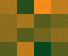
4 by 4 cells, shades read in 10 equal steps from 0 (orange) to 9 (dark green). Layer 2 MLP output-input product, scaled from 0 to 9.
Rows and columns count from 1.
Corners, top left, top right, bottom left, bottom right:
3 2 6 6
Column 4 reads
2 5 4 6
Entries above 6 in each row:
1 0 0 1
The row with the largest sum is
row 4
